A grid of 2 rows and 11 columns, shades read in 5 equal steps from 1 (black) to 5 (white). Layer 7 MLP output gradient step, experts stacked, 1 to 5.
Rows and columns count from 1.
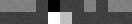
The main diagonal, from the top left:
3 2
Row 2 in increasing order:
2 2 2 2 2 2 2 2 2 4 5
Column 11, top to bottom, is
3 2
